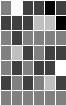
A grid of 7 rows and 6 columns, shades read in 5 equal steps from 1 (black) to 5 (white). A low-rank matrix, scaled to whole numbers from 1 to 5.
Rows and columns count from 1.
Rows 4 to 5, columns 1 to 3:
3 4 2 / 3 2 3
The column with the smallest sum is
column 3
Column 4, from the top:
2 4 3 3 2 3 3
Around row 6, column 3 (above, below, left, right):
3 3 3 3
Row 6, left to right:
2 3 2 3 4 2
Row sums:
15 15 17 16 17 16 18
